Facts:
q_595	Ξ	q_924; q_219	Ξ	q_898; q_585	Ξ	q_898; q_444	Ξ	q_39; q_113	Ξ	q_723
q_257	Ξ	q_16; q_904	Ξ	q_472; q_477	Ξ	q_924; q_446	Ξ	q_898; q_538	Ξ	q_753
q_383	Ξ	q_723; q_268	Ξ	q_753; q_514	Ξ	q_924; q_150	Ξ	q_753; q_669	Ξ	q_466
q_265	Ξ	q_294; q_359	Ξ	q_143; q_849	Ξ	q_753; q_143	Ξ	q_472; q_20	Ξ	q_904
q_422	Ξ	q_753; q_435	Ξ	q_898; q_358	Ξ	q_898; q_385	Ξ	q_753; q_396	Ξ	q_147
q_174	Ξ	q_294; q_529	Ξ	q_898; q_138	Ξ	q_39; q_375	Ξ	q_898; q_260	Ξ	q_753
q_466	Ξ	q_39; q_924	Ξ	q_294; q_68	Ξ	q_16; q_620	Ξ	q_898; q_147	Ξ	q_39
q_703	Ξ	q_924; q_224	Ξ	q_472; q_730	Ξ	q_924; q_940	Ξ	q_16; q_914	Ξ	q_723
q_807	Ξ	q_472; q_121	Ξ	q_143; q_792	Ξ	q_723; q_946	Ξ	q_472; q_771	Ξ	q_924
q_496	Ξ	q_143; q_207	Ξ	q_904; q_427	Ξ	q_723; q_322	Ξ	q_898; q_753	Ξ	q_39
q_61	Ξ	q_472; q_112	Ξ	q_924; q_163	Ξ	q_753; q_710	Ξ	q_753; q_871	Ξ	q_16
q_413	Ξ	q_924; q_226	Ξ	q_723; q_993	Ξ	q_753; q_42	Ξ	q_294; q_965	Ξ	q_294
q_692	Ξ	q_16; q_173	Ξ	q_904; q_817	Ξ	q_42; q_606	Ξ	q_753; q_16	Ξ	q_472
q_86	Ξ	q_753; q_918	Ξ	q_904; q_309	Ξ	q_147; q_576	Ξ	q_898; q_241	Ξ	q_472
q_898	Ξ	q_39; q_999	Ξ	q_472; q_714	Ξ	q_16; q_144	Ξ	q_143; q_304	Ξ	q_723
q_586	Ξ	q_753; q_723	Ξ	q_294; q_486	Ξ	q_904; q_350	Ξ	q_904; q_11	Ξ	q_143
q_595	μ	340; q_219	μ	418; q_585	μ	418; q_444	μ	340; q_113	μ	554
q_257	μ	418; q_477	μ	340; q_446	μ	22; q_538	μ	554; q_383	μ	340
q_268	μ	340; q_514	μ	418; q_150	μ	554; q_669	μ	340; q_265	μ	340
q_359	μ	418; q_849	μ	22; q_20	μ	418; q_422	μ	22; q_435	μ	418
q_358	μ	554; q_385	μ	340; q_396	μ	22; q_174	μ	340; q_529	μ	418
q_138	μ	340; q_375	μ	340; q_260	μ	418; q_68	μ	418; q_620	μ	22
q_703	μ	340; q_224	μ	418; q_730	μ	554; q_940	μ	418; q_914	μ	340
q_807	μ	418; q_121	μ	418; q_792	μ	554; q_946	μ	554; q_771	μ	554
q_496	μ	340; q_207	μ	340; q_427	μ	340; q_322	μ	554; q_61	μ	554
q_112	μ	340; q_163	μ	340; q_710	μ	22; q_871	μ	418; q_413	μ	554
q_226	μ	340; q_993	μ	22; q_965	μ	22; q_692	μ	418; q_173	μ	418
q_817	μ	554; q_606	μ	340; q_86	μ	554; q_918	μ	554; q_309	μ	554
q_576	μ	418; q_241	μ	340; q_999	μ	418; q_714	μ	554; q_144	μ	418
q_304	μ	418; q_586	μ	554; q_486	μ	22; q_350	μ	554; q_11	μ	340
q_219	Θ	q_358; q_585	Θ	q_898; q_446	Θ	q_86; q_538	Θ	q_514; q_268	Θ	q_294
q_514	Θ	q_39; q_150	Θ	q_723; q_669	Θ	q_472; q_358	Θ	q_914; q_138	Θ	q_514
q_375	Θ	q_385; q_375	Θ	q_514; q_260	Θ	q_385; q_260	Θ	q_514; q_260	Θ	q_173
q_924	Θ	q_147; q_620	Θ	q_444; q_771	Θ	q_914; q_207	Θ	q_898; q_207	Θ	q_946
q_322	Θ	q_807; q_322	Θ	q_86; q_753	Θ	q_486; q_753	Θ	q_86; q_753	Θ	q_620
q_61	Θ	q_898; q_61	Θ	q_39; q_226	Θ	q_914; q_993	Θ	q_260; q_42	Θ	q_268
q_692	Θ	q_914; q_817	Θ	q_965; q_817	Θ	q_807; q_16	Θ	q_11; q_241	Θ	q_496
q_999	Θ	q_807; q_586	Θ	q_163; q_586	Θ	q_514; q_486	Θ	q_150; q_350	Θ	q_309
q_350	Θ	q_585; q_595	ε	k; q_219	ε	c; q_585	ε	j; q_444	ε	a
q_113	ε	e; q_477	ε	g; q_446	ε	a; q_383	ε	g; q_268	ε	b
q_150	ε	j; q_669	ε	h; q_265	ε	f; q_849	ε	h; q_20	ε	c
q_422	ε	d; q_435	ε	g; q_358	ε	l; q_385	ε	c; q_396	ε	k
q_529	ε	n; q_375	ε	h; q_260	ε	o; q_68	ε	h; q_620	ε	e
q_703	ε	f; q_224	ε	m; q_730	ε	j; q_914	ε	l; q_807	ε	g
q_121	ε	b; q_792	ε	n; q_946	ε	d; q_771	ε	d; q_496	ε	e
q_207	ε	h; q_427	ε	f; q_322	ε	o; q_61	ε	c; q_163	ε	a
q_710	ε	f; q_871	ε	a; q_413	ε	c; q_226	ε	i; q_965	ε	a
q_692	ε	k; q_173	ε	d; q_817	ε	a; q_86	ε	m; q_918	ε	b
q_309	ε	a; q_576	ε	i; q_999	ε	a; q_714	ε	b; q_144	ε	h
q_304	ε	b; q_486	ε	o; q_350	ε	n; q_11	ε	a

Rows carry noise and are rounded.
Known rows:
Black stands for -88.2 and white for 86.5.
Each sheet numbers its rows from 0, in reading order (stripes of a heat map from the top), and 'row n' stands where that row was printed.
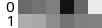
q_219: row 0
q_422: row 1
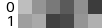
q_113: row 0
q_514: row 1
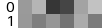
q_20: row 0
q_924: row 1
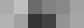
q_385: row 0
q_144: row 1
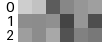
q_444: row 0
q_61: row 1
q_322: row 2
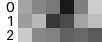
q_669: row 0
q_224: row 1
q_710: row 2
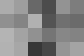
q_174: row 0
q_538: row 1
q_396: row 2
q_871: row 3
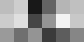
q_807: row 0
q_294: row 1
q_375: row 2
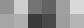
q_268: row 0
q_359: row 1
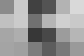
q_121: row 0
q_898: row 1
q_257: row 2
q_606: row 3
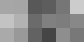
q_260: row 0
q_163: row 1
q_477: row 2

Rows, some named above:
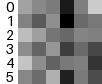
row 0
q_669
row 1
q_226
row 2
q_620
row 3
q_241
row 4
q_496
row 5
q_771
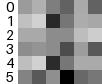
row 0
q_792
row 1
q_173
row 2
q_466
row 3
q_350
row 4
q_173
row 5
q_226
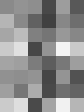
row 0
q_350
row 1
q_914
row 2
q_150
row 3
q_294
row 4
q_606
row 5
q_61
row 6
q_358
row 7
q_723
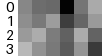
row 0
q_692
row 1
q_138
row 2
q_792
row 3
q_113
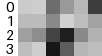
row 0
q_946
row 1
q_147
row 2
q_999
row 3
q_807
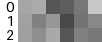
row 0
q_260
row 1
q_446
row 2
q_322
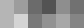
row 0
q_595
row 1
q_86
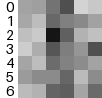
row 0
q_42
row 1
q_385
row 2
q_807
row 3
q_11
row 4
q_385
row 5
q_16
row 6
q_486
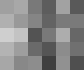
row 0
q_730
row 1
q_849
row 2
q_965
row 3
q_595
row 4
q_817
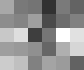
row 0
q_207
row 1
q_993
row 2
q_472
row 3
q_753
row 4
q_309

